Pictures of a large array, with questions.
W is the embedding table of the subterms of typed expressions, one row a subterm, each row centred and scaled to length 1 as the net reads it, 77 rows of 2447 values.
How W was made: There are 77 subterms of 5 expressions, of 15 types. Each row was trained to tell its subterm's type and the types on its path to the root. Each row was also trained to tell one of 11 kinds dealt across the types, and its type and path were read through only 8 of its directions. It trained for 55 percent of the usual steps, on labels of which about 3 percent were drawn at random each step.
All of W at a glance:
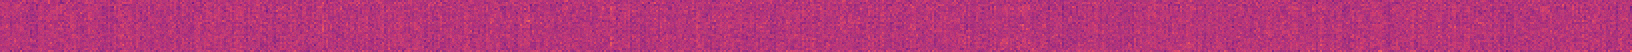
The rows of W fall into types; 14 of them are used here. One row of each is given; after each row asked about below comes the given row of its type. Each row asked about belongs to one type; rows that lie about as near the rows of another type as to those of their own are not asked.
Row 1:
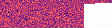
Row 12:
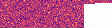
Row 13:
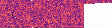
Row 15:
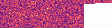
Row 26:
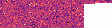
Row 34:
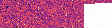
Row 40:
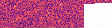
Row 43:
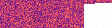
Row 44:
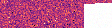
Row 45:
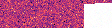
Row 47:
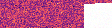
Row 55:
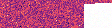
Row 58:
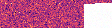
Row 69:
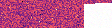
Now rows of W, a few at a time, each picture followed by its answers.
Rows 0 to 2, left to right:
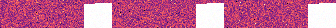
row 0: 15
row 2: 55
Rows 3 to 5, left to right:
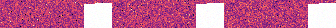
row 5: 44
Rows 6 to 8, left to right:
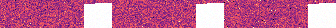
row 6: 58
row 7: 26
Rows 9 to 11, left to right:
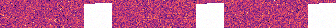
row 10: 43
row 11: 12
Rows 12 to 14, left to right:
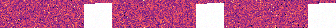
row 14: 58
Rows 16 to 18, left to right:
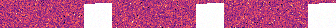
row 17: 55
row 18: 40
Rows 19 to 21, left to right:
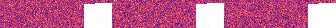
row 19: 55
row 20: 43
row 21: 47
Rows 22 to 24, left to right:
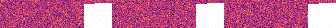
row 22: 40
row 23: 58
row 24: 47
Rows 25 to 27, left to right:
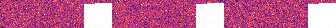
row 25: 45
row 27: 44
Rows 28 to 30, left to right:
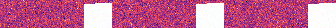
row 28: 55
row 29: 47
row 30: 15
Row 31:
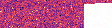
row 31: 44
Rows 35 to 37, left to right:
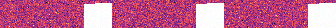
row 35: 26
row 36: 45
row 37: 69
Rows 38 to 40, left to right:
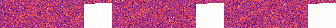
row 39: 40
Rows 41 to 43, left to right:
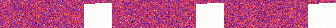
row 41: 45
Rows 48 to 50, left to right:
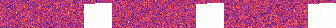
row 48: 44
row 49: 12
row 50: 69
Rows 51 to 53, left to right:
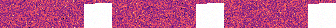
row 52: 55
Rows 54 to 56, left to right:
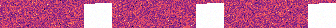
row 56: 47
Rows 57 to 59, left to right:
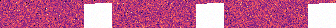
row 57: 40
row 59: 15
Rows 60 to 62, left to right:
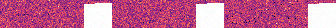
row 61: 58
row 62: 45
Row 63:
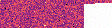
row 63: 15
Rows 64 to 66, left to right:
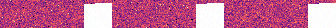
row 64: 47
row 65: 58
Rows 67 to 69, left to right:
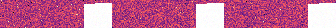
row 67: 12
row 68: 40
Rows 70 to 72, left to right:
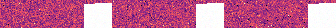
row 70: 47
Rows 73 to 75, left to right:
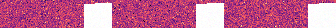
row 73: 12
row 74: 34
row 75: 40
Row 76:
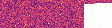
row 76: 44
